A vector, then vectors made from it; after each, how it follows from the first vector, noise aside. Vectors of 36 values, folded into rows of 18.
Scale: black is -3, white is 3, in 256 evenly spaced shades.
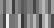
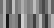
negated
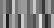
negated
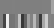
partly zeroed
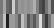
negated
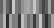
negated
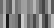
negated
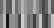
negated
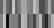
negated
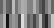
negated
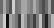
negated
